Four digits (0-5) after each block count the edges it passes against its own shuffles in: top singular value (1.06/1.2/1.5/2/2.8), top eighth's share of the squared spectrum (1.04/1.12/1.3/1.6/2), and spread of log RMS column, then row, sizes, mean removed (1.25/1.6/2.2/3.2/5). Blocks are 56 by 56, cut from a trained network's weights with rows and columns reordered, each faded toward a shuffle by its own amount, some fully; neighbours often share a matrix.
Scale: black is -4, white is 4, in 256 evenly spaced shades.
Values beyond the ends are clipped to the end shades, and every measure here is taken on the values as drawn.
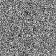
3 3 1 1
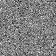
0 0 0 0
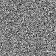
0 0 0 0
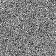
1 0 0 0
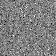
0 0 0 0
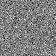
0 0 0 0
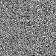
2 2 1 0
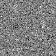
2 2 1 1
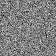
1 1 0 0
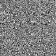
2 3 1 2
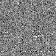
2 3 1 2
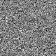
2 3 1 1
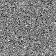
1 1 0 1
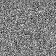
1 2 0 0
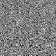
3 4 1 2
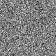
1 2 0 0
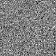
3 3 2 2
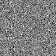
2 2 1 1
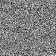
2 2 0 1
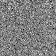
1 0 0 0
